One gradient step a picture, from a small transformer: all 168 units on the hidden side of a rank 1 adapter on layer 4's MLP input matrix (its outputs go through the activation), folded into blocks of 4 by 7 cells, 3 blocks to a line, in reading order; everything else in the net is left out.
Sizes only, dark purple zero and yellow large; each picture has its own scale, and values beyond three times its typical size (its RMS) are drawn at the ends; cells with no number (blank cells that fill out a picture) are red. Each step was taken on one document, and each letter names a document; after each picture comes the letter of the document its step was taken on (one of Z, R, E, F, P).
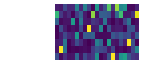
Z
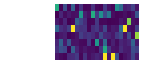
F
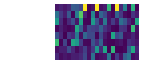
Z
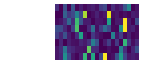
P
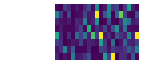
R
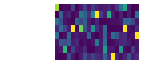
F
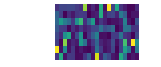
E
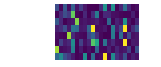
P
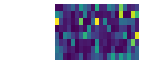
Z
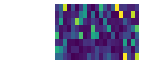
E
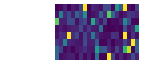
E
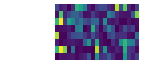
E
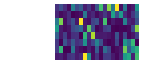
E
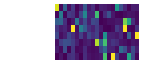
F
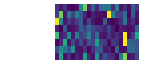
E
